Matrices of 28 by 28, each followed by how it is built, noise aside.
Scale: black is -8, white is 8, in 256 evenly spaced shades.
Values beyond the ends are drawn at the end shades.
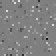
sparse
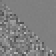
lower triangular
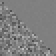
lower triangular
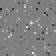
sparse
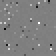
sparse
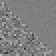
lower triangular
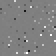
sparse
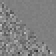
lower triangular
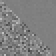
lower triangular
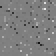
sparse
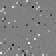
sparse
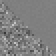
lower triangular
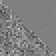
lower triangular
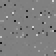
sparse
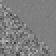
lower triangular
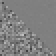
lower triangular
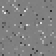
sparse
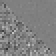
lower triangular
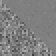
lower triangular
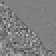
lower triangular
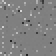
sparse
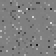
sparse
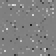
sparse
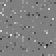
sparse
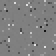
sparse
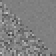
lower triangular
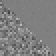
lower triangular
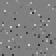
sparse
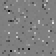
sparse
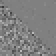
lower triangular
